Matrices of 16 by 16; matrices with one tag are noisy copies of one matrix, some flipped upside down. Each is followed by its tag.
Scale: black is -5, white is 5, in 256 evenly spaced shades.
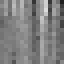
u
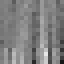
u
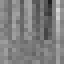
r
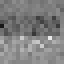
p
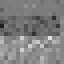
p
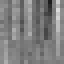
r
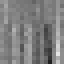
r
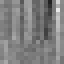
r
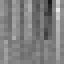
r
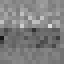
p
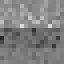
p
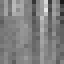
u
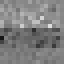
p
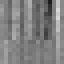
r
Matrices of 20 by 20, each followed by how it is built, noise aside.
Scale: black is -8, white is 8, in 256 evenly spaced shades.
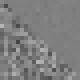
lower triangular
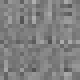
low rank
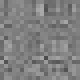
low rank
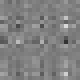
low rank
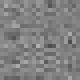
low rank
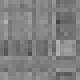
low rank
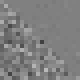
lower triangular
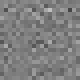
low rank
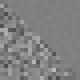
lower triangular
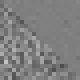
lower triangular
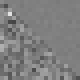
lower triangular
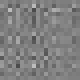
low rank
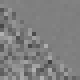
lower triangular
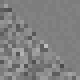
lower triangular
